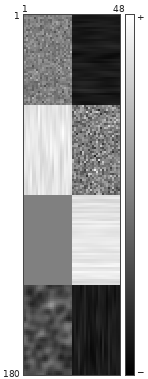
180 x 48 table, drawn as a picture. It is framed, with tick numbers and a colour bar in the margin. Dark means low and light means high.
The table splits into 4 rows of 2 panels. Panel 1,1: middling, fine-grained. Panel 1,2: very low, streaked across, faint in contrast. Panel 2,1: very high, streaked downward, faint in contrast. Panel 2,2: middling, fine-grained, strong in contrast. Panel 3,1: middling, flat. Panel 3,2: very high, streaked across, faint in contrast. Panel 4,1: low, blotchy. Panel 4,2: very low, streaked downward, faint in contrast.
